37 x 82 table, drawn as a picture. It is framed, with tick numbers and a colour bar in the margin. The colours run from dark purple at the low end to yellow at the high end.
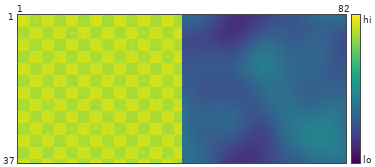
The table splits into one row of 2 panels. Panel 1,1: very high, checkered, faint in contrast. Panel 1,2: low, smooth.
